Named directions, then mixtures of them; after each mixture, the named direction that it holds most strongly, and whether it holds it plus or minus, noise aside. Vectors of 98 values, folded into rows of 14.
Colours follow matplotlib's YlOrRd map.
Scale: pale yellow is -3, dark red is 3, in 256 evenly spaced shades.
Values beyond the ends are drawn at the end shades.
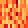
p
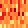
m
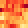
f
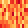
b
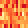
f, plus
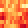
f, minus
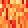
b, minus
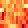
f, minus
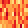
b, minus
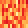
p, minus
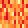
b, minus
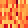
p, plus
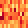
m, plus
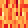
p, plus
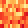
f, minus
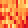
p, plus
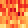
m, plus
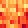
f, minus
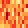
b, minus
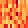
p, plus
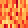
p, plus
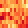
f, minus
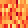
p, plus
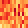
b, minus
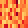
p, plus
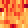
f, plus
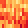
f, minus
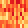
b, plus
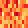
p, plus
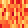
b, plus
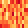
b, plus
